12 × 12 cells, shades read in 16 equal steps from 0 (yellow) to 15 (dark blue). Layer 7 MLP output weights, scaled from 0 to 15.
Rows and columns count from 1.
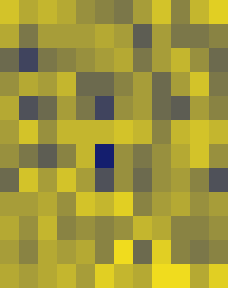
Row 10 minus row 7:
-2 -2 -7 0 3 -8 0 -5 -2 3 5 0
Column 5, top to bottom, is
6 5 6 9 8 3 3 5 2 6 4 5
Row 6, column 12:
3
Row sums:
52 74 82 72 91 42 81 78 53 66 64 34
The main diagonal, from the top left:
2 8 8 3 8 3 6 9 5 7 8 1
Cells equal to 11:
3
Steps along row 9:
same down up down up down up down down up down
